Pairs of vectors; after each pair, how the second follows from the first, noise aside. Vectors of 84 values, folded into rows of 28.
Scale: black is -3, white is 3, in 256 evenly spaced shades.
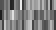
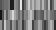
copied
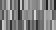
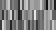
copied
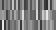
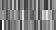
copied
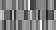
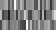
reversed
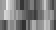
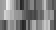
copied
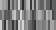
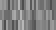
shrunk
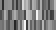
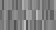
shrunk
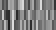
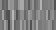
shrunk
